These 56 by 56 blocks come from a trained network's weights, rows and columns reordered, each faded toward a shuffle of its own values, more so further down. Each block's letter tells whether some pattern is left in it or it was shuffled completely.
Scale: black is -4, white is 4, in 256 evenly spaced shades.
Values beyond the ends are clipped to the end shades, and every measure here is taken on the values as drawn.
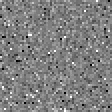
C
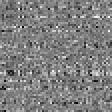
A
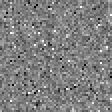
C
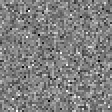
C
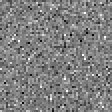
C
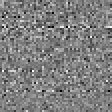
A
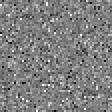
C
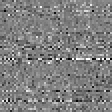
A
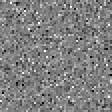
C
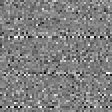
A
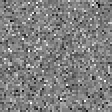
C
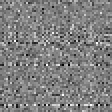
A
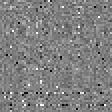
A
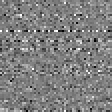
A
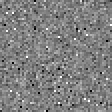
C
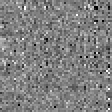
A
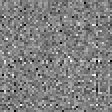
A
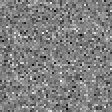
C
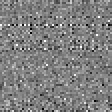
A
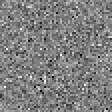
C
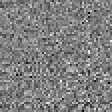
A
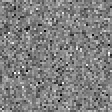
C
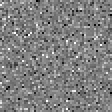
C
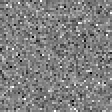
C
